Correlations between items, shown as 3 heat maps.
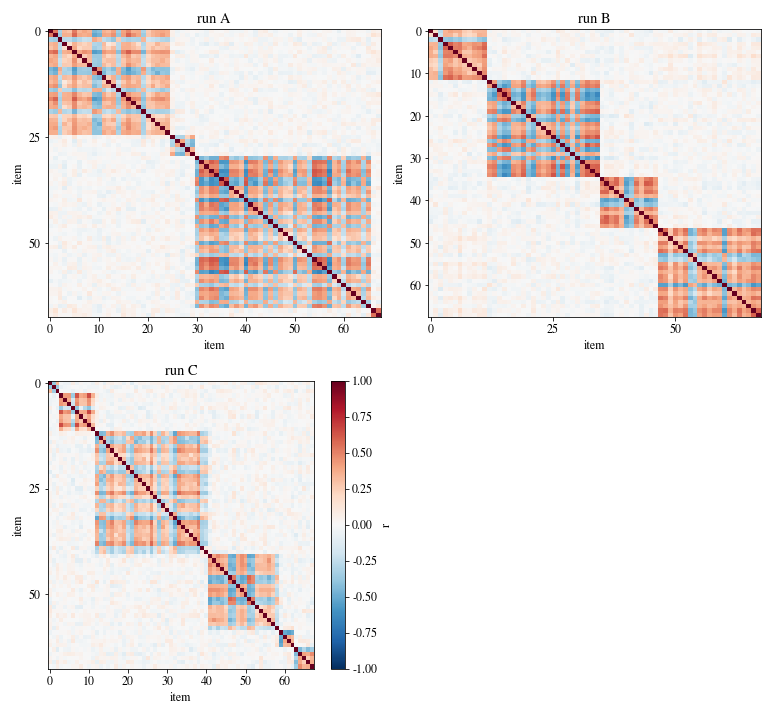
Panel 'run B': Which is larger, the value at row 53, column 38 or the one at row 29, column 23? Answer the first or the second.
the second
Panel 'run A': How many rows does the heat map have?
68
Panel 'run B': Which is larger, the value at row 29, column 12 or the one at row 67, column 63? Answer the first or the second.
the second
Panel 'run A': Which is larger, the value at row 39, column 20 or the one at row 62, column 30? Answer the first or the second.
the first
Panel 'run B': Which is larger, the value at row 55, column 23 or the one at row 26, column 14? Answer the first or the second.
the second
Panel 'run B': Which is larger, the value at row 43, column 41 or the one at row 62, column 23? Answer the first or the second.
the second
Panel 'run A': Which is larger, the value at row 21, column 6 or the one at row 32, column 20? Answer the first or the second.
the first
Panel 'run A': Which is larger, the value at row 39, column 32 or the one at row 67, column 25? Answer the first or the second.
the first
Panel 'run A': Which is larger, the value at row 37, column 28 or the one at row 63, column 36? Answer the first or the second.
the first
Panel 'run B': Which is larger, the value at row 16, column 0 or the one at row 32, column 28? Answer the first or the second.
the first
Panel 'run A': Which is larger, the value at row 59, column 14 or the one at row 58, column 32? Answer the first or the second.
the second
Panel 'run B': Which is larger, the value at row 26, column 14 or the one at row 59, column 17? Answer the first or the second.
the first
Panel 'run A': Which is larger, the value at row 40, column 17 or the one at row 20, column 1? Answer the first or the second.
the second
